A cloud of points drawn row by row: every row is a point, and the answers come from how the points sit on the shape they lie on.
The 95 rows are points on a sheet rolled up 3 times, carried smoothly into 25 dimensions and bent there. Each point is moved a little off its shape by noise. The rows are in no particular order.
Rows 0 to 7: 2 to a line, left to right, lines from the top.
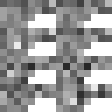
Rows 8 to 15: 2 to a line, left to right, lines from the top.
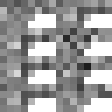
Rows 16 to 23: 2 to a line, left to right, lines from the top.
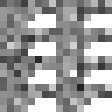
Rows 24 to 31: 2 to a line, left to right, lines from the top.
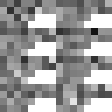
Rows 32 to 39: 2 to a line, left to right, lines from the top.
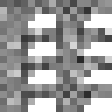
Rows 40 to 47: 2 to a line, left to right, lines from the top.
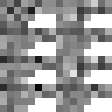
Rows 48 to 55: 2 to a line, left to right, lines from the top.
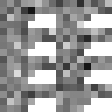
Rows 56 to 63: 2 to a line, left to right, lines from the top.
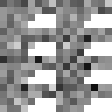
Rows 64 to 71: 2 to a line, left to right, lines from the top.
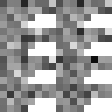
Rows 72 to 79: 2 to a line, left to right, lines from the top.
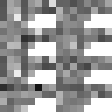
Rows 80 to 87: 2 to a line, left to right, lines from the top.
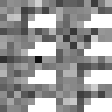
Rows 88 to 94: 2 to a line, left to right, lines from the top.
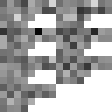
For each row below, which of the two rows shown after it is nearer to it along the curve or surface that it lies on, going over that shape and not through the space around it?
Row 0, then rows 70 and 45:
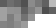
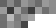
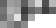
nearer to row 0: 70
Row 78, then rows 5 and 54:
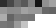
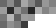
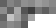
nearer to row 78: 5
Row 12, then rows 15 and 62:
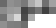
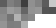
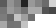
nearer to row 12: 15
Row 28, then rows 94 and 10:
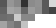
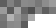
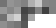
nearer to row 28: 10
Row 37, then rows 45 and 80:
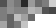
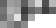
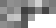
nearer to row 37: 45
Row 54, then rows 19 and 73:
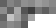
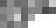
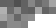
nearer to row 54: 19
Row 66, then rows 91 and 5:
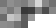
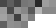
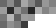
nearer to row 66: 5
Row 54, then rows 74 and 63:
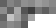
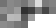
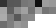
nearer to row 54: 74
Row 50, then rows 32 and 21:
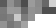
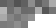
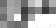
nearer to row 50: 32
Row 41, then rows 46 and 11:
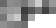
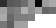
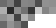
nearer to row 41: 11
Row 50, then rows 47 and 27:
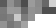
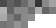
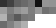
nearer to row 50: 47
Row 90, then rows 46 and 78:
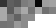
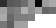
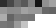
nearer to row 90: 46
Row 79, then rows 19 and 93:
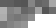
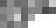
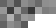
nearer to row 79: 19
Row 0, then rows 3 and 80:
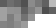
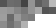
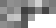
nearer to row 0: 3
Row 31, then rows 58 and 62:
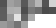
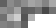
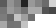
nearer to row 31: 62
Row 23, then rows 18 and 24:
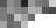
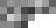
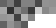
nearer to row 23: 24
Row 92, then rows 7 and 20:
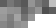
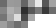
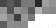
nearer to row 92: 20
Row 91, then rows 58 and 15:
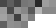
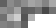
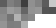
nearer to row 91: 15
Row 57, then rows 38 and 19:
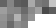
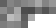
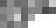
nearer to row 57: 19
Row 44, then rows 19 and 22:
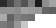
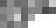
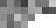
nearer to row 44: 22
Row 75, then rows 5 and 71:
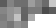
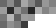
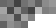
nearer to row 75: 71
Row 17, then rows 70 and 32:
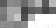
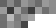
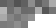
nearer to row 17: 70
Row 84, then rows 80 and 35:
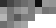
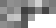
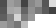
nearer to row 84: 35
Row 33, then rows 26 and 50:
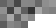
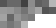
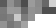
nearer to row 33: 26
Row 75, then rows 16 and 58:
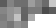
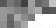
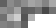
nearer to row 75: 58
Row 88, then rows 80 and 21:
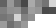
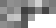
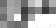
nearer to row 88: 80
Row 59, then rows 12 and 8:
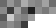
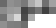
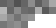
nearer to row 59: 12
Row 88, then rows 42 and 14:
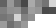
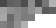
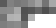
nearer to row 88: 42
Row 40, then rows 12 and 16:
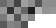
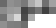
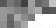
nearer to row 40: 12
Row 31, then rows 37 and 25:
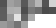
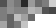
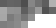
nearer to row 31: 37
